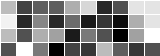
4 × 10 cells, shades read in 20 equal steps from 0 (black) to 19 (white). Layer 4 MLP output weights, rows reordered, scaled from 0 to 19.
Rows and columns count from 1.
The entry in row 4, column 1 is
6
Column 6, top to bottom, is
16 2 9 4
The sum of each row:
105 79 93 74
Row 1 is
14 5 7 7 13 16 3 6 17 17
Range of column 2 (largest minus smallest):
16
